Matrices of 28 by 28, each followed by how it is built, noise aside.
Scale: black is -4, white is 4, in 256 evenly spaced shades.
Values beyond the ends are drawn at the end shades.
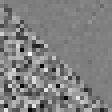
lower triangular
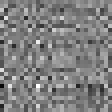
low rank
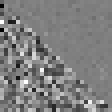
lower triangular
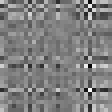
low rank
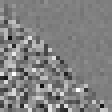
lower triangular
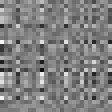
low rank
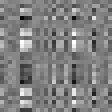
low rank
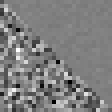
lower triangular
